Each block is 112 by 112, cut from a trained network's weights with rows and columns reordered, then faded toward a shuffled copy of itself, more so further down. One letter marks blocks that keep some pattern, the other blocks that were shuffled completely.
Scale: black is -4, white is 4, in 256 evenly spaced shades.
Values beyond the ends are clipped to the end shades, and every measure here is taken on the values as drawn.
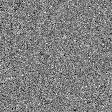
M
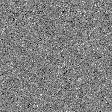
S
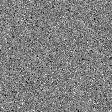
M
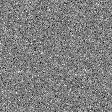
M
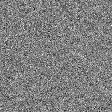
S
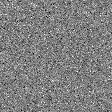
M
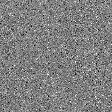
S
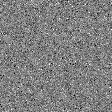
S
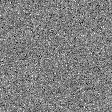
M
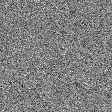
M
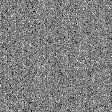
S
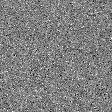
M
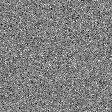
M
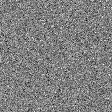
S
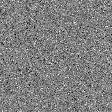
M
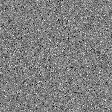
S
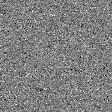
S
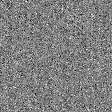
S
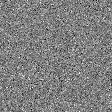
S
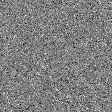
M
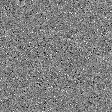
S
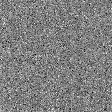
S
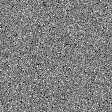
M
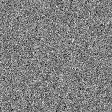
M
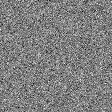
M
